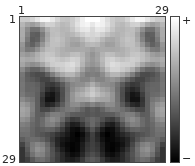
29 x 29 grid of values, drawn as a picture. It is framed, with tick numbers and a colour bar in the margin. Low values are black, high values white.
There is an overall slope up to the top. There are no lone odd cells. The texture is blotchy. The ninth with the highest average is the top middle. It is mirror symmetric from left to right. The bottom middle is the ninth with the lowest average.
